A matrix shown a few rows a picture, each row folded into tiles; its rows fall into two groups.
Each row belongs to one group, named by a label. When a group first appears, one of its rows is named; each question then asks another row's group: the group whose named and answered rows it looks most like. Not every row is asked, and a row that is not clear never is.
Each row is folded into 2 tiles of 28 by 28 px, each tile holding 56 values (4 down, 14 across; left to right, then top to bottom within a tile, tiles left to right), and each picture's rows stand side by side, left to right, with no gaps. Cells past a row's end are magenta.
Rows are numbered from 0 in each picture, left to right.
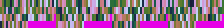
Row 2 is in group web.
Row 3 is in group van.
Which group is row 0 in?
web
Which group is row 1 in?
van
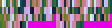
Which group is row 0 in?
van
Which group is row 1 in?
van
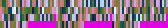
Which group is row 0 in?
web
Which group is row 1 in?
web
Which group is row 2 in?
web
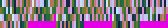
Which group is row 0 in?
van
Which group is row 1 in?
web
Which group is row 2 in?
web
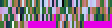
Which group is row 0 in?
web
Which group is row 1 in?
van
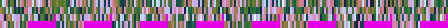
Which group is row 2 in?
web
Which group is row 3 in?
web
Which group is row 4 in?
web
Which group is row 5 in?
van
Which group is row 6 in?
web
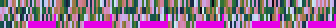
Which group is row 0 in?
web
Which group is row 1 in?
web
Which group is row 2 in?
van
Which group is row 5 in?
van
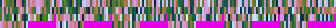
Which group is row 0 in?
van
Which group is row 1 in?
van
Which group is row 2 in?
web
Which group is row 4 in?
web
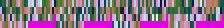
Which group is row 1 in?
web
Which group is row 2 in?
web
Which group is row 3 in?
van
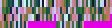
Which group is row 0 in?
web
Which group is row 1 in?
web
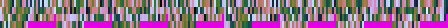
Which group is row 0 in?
web
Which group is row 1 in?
van
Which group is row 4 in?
web
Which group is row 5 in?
van
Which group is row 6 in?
van
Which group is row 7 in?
van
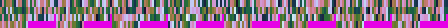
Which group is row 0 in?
van
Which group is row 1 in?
van
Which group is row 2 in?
van
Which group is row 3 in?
web
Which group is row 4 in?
van
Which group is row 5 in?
van
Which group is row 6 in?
van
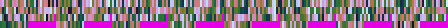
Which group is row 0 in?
web
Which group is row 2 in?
web
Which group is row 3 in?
van
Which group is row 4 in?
van
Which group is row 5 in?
van
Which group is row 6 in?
web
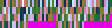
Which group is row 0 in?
web
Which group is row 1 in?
van
